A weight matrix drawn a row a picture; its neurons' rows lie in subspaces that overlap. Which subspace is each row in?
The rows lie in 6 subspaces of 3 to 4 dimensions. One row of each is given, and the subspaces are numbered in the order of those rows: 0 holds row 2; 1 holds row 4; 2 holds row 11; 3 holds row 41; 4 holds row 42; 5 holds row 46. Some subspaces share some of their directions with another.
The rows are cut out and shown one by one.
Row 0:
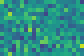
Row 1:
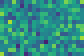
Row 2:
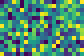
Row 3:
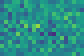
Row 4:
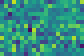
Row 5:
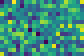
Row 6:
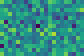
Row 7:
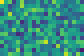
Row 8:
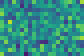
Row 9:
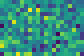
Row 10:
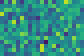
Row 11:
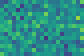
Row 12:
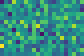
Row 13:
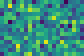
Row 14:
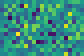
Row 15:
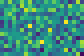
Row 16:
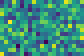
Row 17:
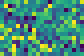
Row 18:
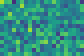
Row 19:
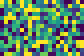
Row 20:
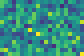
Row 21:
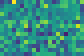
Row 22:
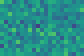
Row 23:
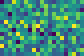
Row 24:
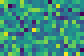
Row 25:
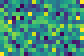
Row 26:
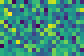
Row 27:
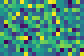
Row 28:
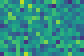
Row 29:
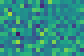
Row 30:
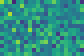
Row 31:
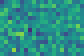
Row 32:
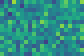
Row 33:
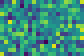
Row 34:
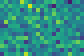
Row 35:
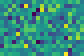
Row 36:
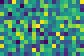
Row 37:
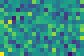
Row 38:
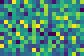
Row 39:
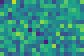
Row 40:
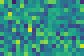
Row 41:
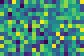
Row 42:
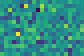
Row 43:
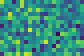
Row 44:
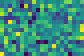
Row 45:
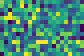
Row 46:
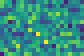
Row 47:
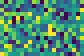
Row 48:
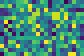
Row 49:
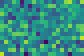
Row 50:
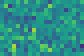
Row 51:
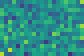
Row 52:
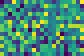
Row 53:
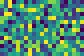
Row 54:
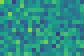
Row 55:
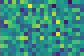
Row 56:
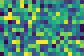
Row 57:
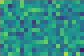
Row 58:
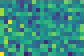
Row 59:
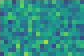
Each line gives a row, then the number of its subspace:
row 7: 1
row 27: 0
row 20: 5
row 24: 1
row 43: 0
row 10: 2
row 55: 0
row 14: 4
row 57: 1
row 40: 1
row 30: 3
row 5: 5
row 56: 4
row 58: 4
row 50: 1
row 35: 4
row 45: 4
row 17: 1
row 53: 3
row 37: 2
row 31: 3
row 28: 0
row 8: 5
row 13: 3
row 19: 5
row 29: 4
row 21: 1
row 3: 4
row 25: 2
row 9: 0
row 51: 3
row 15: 5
